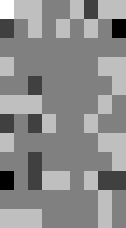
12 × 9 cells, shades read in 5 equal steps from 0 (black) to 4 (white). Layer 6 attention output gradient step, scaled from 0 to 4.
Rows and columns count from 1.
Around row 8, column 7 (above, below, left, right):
3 2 2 3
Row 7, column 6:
2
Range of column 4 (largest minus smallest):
1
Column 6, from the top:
3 2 2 2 2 2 2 2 2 2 2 2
